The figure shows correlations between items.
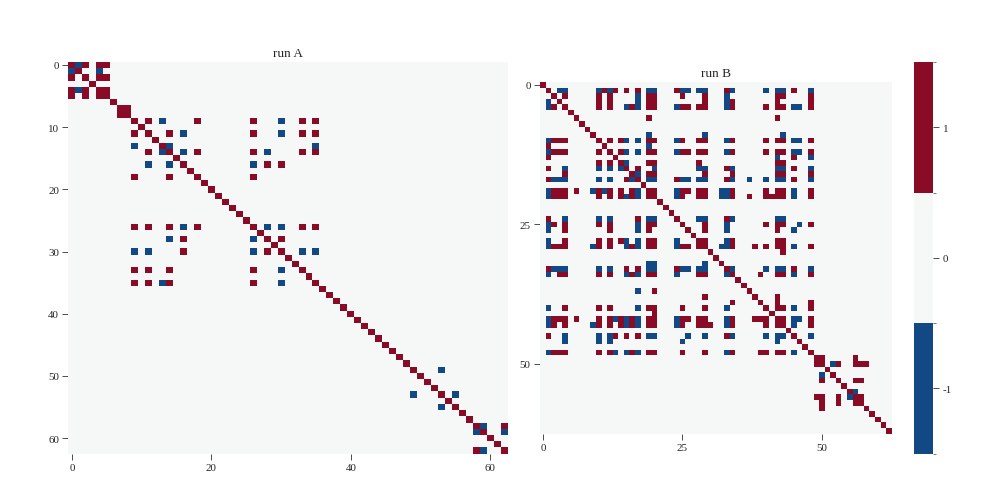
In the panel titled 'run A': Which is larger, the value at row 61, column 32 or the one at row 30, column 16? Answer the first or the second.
the second
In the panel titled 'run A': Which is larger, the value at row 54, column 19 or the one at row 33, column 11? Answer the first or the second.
the second
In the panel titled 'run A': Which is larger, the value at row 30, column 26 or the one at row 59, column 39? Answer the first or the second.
the second
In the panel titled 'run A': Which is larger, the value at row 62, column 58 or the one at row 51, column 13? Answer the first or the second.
the first
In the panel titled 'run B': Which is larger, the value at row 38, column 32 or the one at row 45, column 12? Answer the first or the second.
the first
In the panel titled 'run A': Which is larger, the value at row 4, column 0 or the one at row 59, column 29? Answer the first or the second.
the first
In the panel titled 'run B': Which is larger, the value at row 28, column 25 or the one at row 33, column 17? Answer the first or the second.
the second
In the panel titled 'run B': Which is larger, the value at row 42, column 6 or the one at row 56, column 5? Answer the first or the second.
the first
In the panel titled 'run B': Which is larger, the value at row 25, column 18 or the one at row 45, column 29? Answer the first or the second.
the first
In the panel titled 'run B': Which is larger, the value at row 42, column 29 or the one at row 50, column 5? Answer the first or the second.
the first
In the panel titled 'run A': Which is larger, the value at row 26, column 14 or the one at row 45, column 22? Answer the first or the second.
the first
